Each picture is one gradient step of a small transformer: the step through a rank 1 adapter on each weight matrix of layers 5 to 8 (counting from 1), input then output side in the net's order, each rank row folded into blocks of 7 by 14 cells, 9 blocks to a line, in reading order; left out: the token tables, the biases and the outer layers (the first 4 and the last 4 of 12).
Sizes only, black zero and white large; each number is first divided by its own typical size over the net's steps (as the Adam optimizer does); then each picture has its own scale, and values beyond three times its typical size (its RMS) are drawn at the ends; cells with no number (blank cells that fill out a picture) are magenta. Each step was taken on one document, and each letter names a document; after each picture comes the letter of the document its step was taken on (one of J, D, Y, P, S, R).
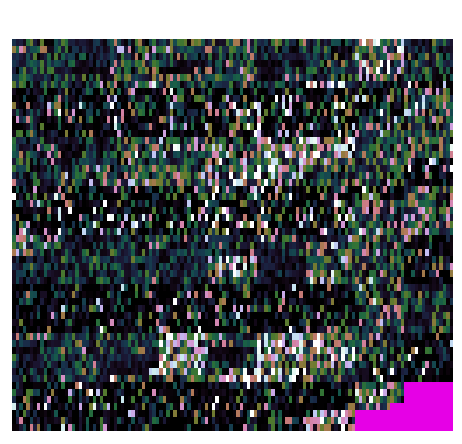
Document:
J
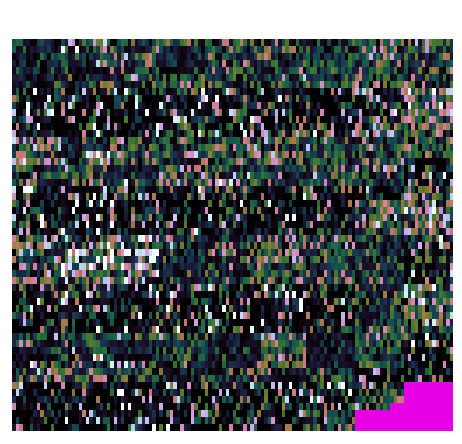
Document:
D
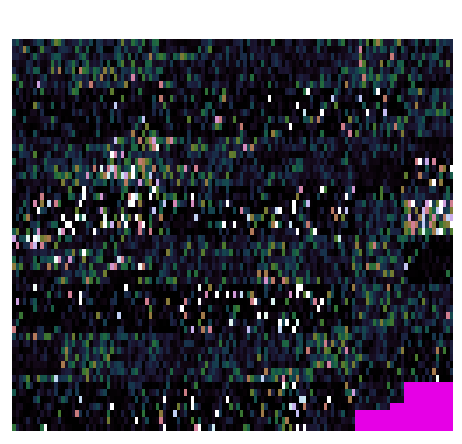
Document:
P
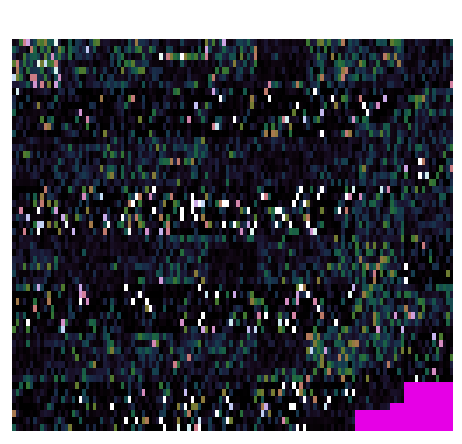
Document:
P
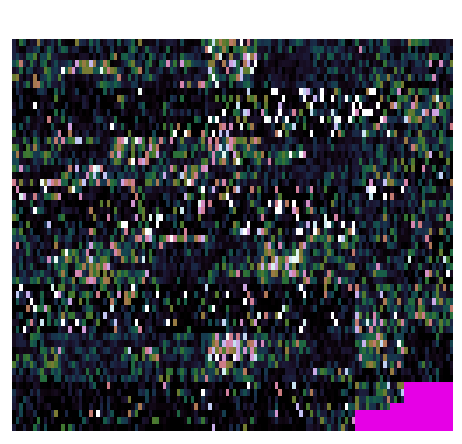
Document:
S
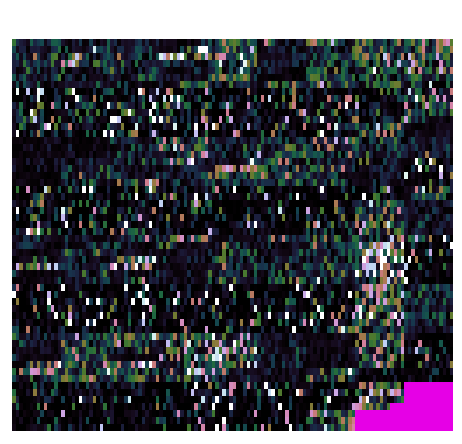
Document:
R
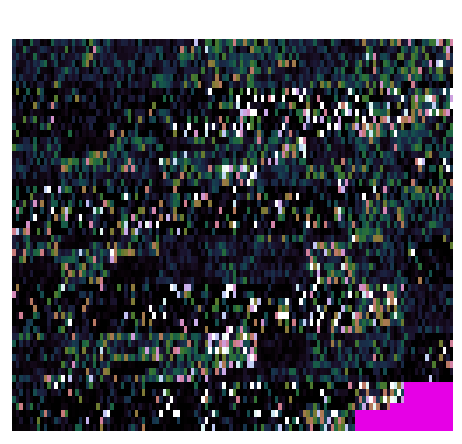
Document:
R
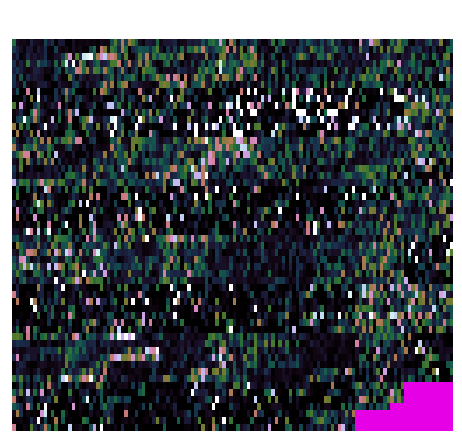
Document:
R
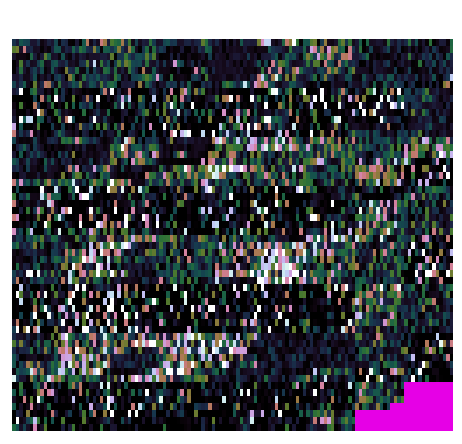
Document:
S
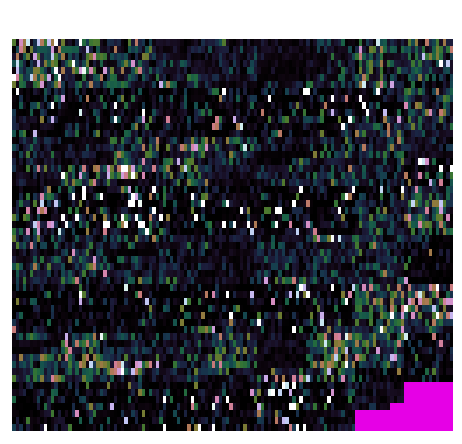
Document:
P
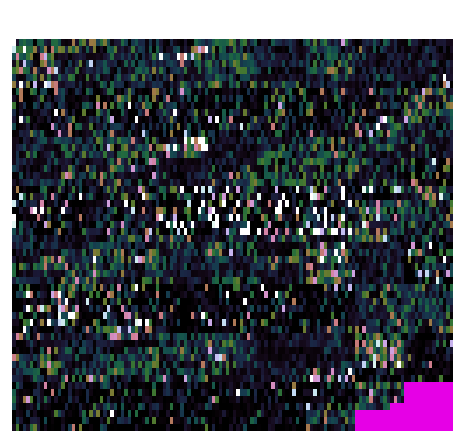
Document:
S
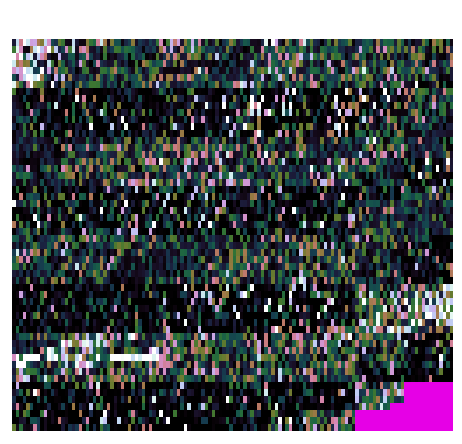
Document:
J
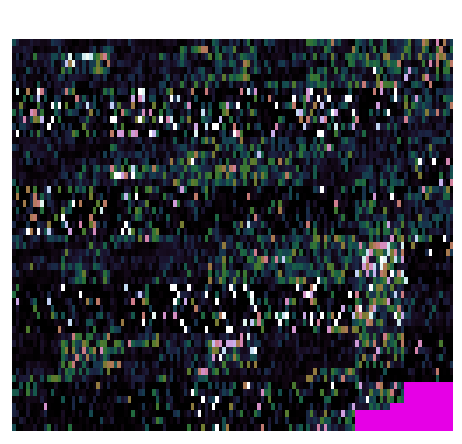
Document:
R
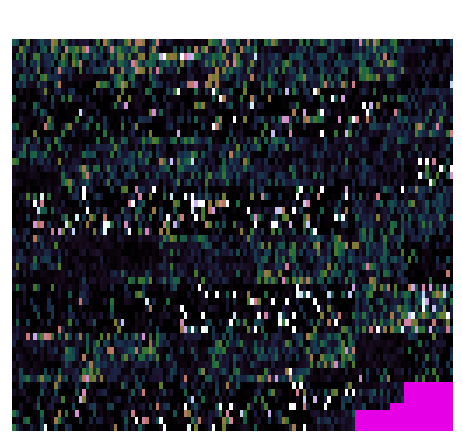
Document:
P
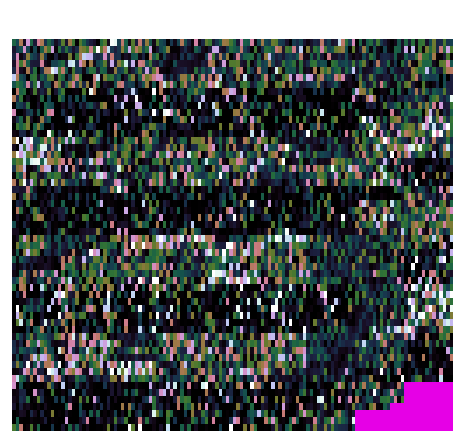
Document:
D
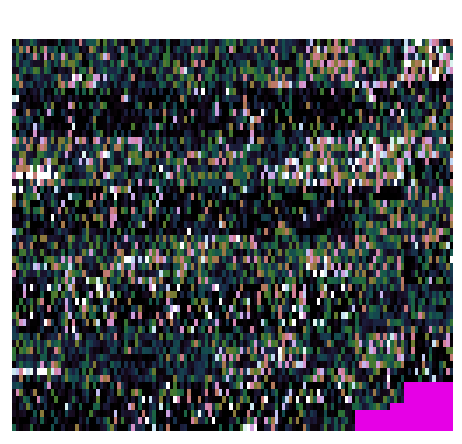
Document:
D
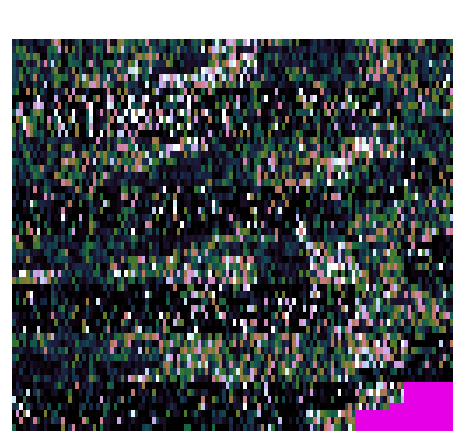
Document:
J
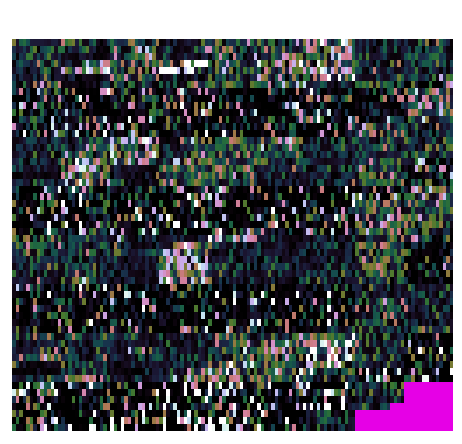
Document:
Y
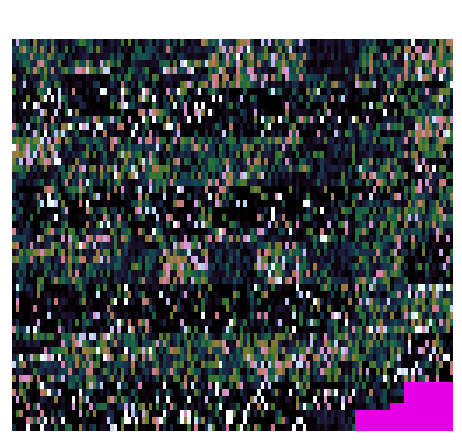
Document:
Y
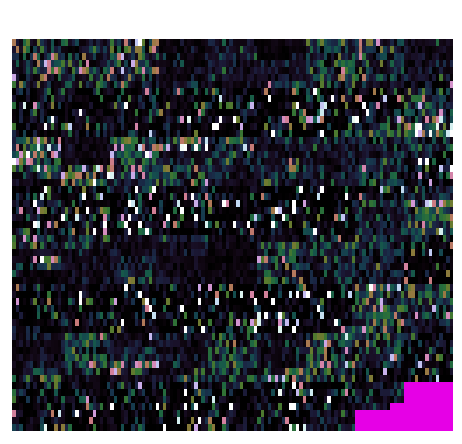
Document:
P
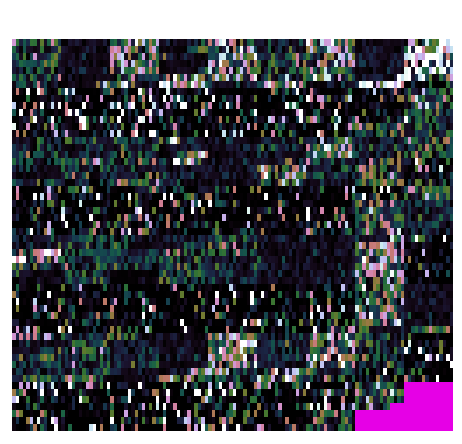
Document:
Y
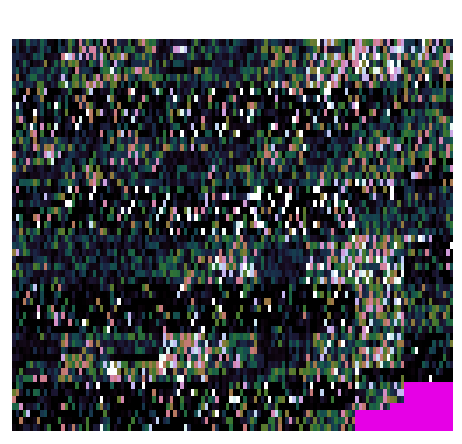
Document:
J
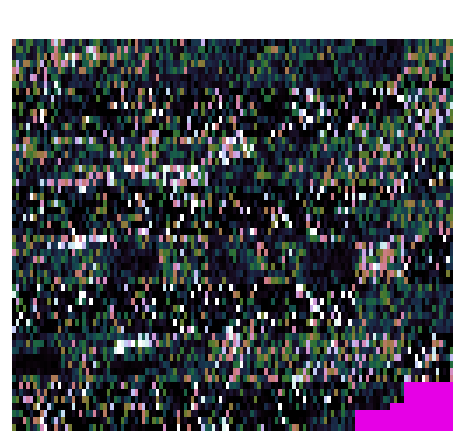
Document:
Y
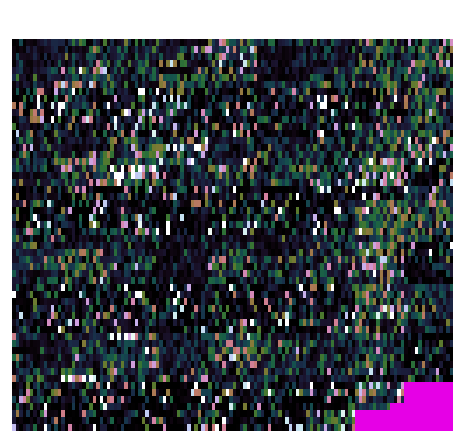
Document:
R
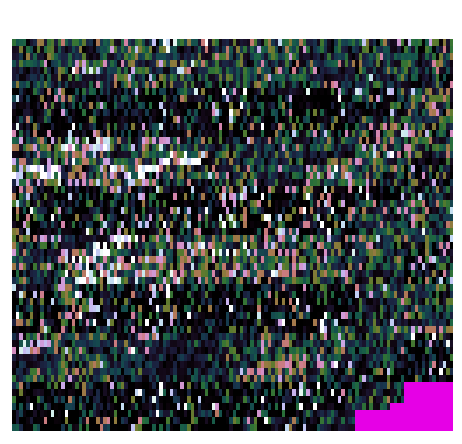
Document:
D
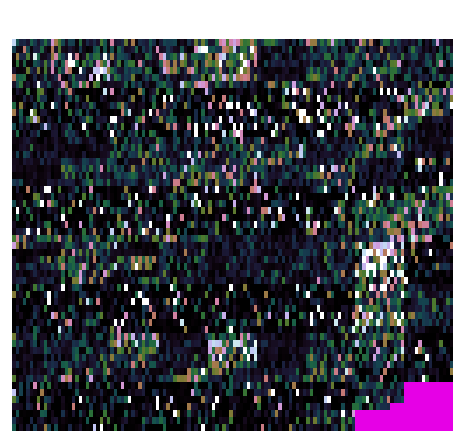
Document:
R
